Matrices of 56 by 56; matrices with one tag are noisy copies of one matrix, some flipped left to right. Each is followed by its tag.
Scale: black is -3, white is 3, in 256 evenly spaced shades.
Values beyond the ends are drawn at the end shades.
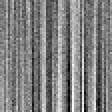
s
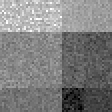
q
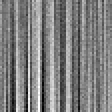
s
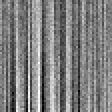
s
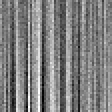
s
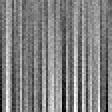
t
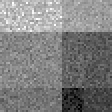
q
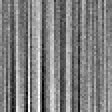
s
